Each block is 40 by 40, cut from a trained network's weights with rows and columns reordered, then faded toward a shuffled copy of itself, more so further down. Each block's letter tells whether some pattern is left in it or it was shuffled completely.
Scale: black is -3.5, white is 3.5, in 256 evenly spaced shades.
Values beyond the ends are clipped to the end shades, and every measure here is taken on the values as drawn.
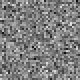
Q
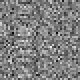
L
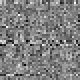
L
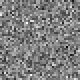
Q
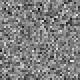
Q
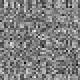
L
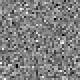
Q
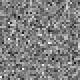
Q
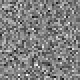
L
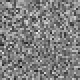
Q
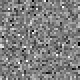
Q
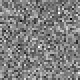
Q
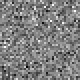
Q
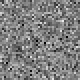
Q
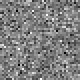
Q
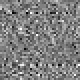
L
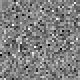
Q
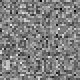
L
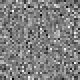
L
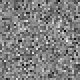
Q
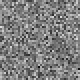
Q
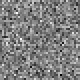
Q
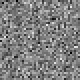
Q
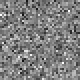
Q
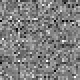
L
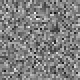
L
